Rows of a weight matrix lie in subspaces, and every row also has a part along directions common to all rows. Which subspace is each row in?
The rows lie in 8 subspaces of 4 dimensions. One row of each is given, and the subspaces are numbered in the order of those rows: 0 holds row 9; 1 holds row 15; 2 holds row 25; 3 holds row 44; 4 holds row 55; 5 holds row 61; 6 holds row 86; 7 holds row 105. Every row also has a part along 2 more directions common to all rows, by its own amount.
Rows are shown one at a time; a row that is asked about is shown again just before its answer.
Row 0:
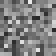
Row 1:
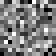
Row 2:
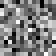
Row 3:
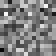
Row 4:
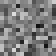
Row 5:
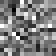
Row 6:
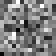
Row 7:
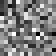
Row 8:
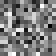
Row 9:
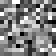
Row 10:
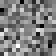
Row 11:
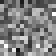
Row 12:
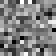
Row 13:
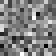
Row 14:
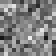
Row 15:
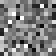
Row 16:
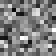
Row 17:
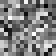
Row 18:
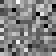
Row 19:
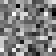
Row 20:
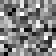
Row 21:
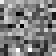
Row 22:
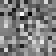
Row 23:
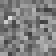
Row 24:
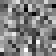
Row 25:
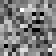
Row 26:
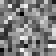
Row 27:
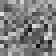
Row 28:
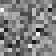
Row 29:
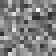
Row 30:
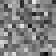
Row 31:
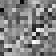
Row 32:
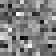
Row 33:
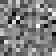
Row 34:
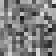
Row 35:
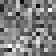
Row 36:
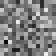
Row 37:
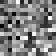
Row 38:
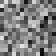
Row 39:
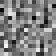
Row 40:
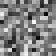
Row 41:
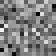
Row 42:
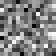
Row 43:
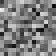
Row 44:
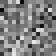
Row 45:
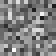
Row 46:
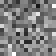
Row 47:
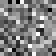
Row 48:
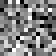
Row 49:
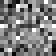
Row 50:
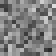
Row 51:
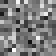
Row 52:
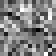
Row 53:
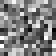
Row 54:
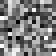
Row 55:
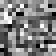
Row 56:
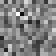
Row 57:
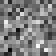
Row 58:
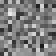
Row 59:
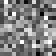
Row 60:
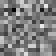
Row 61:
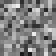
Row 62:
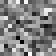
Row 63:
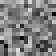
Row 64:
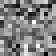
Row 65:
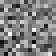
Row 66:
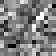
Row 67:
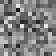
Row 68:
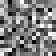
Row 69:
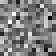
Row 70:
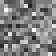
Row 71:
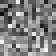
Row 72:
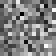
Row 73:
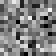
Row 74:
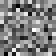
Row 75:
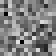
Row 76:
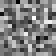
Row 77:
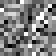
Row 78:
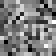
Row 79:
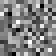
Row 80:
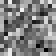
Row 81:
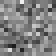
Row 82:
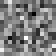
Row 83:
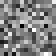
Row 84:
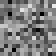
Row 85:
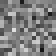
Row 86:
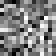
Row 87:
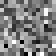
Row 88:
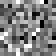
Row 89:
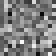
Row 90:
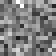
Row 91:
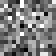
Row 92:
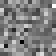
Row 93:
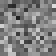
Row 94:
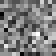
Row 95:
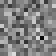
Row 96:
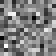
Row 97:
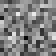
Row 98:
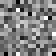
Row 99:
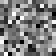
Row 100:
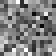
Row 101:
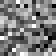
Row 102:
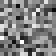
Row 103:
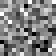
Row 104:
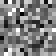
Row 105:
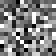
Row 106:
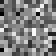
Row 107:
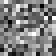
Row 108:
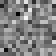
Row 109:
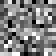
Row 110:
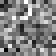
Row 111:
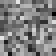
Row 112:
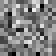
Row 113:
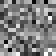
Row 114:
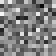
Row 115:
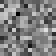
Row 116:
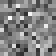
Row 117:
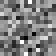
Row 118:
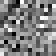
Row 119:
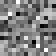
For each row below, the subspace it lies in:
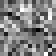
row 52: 2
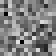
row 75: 4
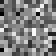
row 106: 7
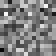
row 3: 4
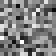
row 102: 0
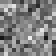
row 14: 6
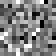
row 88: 4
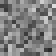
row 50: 6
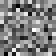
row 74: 2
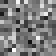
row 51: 5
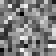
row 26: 4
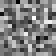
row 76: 0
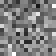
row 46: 7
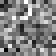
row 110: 6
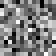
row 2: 5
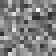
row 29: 3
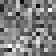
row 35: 3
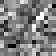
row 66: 3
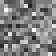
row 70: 2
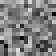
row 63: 4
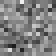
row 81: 3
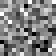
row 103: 4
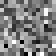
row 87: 0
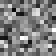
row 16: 4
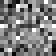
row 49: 7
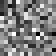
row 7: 7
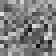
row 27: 6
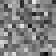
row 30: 2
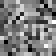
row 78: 1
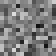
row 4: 1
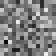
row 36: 5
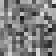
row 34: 1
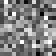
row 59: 1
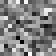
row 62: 0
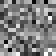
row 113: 5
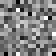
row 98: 2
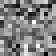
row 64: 5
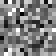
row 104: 6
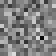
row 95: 7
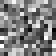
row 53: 6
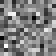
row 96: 0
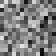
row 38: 6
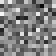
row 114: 7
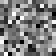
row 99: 1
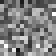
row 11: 4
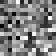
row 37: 1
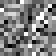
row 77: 3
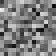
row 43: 3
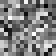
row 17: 2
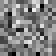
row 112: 7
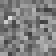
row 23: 1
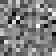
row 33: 1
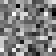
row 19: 1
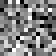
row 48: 3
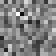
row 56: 6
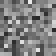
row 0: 0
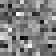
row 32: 4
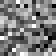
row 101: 0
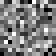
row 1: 5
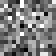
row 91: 2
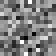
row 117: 0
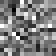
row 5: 7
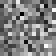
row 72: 1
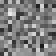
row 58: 1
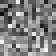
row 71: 4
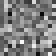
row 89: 1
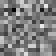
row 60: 4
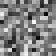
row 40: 5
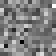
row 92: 0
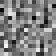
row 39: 0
